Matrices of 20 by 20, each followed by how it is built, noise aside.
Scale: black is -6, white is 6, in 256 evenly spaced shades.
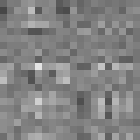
low rank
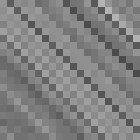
Toeplitz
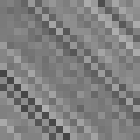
Toeplitz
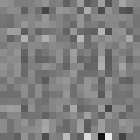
low rank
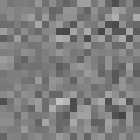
low rank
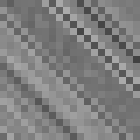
Toeplitz
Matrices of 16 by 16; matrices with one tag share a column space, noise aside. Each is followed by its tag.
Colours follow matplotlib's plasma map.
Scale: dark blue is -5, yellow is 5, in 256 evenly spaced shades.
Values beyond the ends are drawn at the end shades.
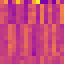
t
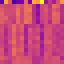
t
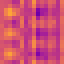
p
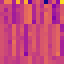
t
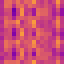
p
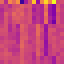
t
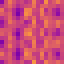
p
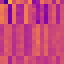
t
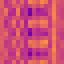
p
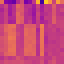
t
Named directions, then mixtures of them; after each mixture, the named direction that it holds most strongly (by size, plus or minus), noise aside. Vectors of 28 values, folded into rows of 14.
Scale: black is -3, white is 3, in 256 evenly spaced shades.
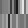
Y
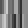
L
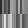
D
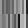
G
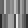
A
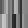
L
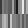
Y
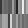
Y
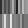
D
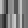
L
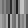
Y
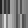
D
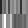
D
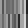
G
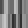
L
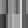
L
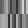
Y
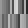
Y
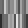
A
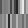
Y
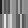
D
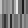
Y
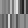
Y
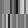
Y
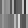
G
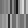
Y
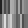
D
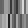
Y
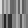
D
